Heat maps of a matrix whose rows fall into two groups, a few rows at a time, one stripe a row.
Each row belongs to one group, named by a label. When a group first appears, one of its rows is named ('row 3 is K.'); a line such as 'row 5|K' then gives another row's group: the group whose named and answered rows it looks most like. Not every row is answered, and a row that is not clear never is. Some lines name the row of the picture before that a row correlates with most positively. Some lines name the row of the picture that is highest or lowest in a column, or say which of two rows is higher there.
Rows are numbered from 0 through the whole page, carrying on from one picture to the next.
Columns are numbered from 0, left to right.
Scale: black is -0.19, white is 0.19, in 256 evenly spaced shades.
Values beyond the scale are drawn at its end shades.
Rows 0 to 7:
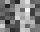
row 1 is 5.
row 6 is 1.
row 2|5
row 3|5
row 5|1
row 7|1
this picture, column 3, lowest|0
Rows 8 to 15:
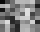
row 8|5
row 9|1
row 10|5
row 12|5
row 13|1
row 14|1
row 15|1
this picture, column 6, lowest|11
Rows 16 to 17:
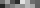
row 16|1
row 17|5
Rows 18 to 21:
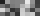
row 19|5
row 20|1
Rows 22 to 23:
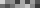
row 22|1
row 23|5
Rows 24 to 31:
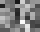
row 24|1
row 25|5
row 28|1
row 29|1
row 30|5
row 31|5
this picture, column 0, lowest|25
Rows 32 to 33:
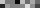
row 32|1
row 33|5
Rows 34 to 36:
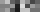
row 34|1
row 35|1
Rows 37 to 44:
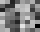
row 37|1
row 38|5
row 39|5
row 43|1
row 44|1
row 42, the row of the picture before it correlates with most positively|35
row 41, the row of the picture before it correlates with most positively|36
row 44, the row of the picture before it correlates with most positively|34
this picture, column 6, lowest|39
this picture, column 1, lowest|38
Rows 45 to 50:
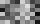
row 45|1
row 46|5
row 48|1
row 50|1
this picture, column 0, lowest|47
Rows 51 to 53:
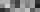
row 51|1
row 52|1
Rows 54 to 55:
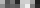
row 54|1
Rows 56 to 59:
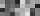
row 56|1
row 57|1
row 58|5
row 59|5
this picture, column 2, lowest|59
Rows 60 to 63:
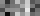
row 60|5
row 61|5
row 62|5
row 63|5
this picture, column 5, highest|62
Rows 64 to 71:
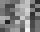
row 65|5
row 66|5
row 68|1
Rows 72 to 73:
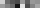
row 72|1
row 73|1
